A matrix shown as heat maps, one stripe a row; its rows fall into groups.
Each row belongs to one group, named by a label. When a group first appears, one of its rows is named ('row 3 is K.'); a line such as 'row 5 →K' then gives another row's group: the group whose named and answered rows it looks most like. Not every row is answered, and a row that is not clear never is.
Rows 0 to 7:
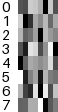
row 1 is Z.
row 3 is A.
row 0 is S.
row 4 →A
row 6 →Z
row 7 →S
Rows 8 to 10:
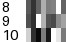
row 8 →A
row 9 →S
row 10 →Z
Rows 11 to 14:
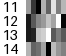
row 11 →Z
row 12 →A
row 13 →S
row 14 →Z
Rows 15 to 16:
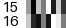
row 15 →S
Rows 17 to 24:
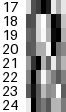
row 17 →Z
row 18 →S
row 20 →S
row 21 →Z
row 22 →S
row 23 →A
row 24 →Z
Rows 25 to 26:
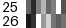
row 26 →S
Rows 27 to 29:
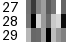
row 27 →A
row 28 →A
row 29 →Z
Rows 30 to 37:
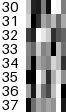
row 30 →Z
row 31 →Z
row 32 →S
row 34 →A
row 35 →A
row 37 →A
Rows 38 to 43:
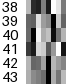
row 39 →S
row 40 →S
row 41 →A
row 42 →Z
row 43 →Z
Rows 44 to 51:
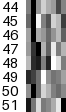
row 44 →S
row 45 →A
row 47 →Z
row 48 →Z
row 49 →S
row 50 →S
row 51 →A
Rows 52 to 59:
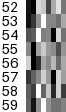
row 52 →A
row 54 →S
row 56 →Z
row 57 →S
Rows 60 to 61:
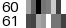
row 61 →S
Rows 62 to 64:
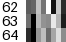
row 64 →A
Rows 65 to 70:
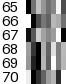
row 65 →A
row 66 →Z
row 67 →A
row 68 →Z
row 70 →Z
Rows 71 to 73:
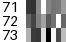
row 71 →S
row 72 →A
